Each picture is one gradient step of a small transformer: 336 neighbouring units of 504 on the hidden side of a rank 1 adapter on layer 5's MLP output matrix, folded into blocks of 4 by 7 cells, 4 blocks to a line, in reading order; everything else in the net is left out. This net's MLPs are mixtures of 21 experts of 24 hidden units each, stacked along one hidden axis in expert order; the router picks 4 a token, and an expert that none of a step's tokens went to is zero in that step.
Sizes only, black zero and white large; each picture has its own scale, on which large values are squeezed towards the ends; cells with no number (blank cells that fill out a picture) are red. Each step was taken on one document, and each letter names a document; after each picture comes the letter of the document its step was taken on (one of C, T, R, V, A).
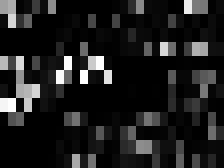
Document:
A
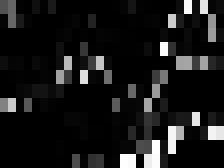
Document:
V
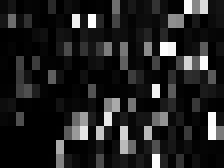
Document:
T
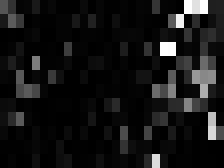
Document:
T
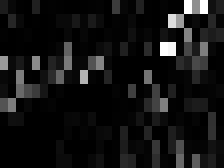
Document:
A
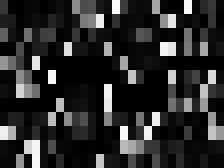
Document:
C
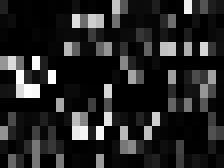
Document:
C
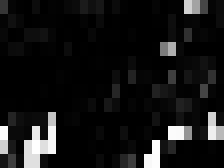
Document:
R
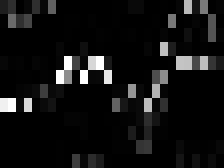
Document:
V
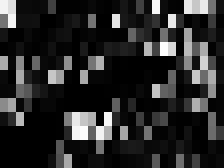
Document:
T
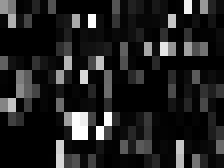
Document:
A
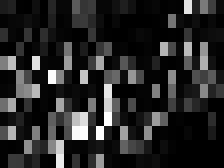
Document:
C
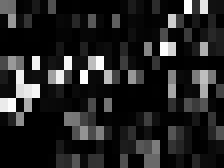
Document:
A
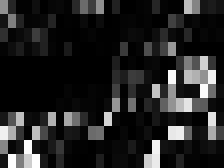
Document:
R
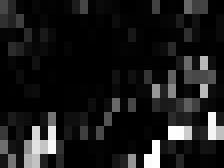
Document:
R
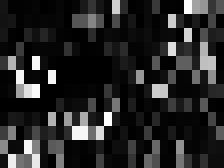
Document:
C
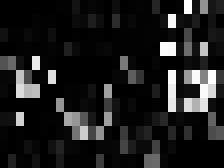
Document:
C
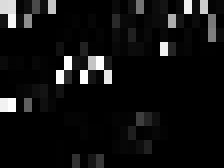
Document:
V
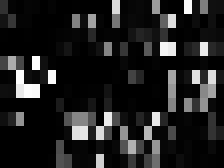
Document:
C
